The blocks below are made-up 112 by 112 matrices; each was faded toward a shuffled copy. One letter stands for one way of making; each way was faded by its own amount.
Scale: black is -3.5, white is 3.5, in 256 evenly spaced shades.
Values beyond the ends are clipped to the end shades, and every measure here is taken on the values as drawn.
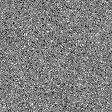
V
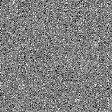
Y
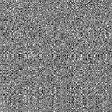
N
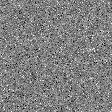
V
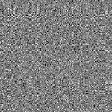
N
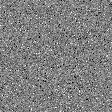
V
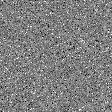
V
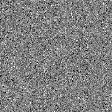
Y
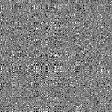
N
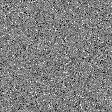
V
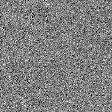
Y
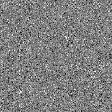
Y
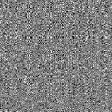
N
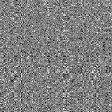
N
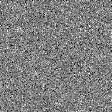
Y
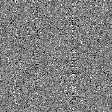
Y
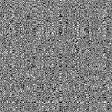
N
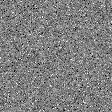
V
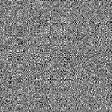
N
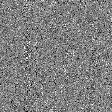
Y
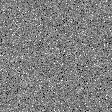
V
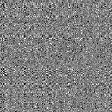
N
